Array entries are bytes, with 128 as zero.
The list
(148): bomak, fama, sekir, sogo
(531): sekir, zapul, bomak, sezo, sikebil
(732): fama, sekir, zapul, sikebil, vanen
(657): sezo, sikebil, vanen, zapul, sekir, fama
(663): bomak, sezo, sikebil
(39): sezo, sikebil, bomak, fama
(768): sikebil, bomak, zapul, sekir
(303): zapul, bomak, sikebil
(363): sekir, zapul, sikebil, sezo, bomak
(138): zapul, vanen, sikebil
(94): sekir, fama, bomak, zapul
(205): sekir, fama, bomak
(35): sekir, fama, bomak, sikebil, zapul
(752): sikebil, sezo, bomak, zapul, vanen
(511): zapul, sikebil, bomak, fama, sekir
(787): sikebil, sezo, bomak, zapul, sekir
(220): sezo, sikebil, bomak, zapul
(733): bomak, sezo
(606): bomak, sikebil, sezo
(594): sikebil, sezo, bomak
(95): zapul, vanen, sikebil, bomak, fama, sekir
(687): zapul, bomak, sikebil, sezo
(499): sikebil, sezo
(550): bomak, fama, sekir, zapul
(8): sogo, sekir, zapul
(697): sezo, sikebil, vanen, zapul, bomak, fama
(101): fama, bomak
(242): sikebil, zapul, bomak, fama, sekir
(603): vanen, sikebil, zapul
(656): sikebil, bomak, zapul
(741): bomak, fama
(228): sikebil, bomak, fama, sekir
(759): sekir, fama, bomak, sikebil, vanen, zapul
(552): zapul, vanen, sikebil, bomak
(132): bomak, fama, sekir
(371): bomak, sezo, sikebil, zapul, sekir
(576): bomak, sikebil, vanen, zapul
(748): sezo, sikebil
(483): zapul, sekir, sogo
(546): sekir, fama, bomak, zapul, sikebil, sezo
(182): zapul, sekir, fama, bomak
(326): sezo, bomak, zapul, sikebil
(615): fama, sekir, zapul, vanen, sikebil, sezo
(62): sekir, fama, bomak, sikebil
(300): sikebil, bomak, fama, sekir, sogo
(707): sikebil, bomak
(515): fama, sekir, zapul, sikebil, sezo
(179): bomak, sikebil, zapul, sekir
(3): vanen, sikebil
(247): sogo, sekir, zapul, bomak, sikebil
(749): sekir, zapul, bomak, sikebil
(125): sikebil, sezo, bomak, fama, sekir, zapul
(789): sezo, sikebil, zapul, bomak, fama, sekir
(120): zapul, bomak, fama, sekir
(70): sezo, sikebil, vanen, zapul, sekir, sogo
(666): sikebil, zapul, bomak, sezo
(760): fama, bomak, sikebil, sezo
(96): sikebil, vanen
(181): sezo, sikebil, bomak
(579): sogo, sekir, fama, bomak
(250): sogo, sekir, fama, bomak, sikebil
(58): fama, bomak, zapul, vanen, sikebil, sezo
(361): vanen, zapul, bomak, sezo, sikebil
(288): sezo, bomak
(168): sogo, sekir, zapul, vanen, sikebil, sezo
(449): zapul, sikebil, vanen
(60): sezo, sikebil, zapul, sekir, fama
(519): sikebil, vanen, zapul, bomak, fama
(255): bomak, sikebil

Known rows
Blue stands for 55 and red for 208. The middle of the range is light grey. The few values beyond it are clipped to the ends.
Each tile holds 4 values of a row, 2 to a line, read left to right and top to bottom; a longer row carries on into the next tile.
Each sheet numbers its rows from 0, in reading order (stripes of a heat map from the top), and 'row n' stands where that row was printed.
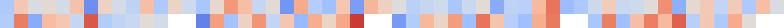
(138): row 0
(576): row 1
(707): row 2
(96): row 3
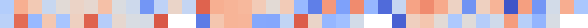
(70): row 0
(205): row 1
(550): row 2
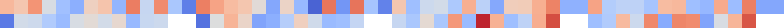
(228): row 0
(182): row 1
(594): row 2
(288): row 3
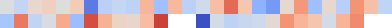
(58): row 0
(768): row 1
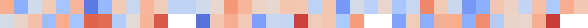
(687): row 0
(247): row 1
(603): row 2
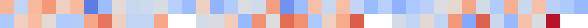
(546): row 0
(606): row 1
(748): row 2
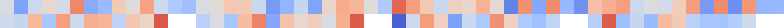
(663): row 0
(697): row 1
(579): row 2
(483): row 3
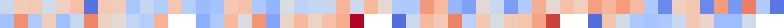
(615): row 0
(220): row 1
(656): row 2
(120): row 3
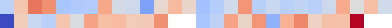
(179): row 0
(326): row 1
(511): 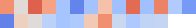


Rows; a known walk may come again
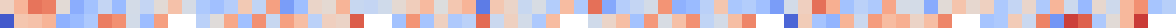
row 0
(35)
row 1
(663)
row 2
(615)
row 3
(733)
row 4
(179)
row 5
(181)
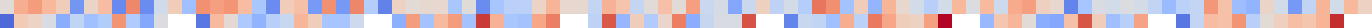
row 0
(550)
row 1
(120)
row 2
(552)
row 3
(70)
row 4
(371)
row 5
(546)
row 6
(656)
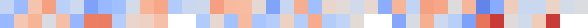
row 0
(303)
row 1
(657)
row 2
(363)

